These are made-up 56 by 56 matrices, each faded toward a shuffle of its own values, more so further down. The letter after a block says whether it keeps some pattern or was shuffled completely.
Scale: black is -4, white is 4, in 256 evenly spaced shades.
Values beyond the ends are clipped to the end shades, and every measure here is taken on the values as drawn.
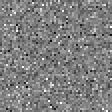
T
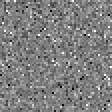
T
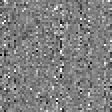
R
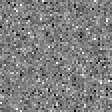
T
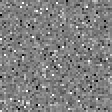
T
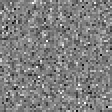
T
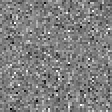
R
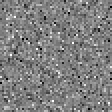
T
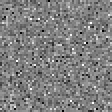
T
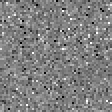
T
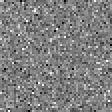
T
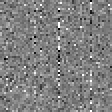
R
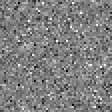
T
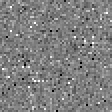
T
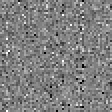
R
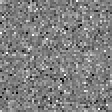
T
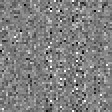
R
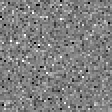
T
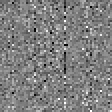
R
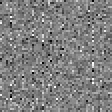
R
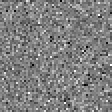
T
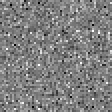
T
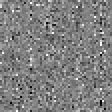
R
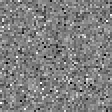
T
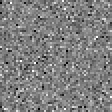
T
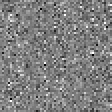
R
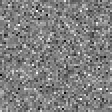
T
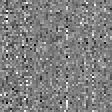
R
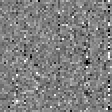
R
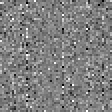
R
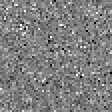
T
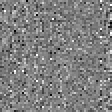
R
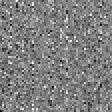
R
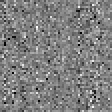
R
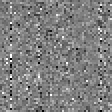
R
